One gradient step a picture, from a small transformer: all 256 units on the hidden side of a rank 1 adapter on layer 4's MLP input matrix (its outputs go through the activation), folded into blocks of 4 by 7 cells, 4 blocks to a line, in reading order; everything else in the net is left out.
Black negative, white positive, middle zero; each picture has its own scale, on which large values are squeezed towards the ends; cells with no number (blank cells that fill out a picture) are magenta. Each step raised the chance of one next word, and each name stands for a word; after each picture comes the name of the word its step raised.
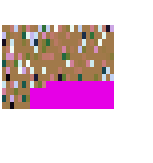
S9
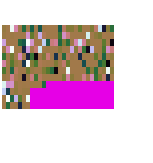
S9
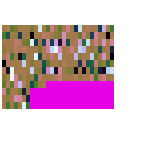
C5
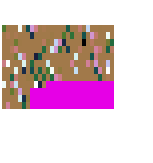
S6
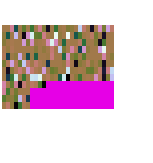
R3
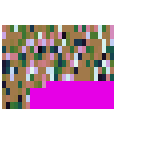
S9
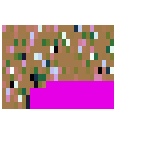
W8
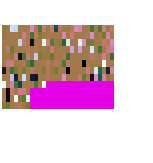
R3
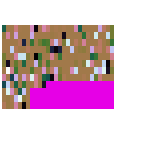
C5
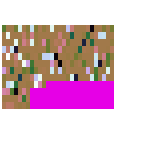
S6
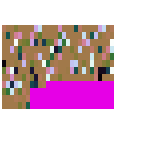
W8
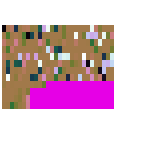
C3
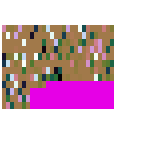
C5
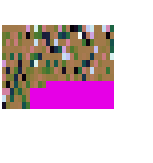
C3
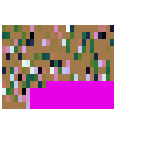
C5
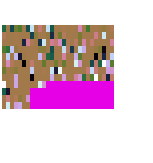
R3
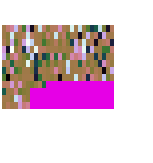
S9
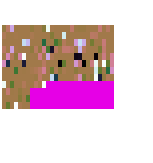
R3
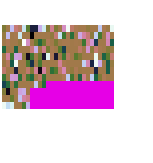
C5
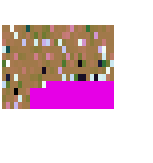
S6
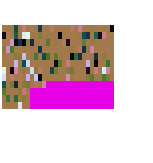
W8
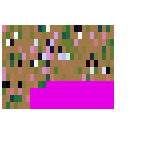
C3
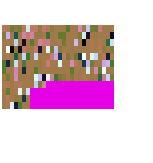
S9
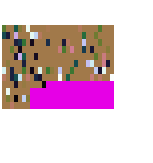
C5
